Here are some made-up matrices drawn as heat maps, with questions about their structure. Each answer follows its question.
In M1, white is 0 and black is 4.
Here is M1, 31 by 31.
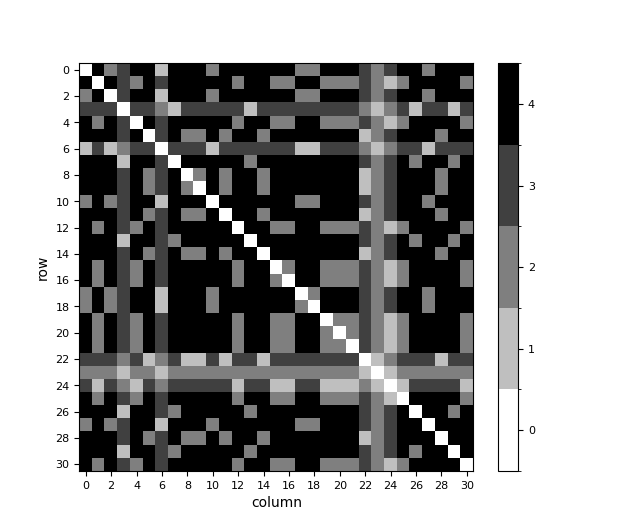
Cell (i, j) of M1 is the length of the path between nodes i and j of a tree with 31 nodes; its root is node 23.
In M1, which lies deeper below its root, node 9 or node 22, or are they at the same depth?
node 9
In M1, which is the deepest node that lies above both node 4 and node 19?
24
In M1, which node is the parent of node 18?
6
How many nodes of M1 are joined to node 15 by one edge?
1
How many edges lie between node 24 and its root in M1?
1
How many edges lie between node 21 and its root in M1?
2
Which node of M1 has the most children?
24
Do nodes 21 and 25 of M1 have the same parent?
yes
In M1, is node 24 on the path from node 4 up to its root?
yes
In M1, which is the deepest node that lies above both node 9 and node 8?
22
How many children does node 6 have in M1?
6
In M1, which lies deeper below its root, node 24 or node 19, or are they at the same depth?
node 19
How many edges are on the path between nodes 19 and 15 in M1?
2
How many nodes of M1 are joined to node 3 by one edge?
5
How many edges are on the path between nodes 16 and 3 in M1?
3
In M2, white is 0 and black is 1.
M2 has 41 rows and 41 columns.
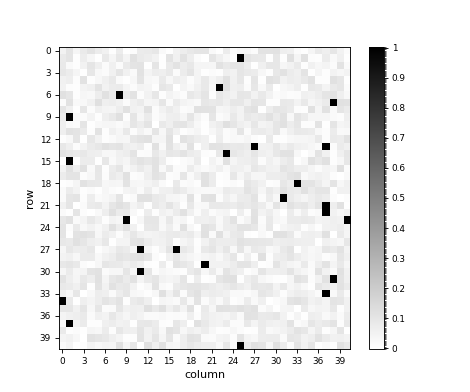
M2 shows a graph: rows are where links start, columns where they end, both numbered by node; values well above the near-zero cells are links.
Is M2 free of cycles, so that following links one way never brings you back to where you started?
yes
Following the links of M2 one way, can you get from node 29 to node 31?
yes
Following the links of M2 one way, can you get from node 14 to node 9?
yes
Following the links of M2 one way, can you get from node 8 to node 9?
no
